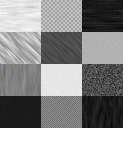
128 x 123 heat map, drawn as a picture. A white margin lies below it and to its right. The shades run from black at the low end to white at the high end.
The table splits into 4 rows of 3 panels. Panel 1,1: very high, streaked across, faint in contrast. Panel 1,2: high, checkered. Panel 1,3: very low, streaked across, faint in contrast. Panel 2,1: high, slanting down to the right. Panel 2,2: low, slanting down to the right, faint in contrast. Panel 2,3: high, flat. Panel 3,1: middling, streaked downward, faint in contrast. Panel 3,2: very high, flat. Panel 3,3: low, fine-grained. Panel 4,1: very low, flat. Panel 4,2: middling, checkered. Panel 4,3: very low, streaked downward, faint in contrast.
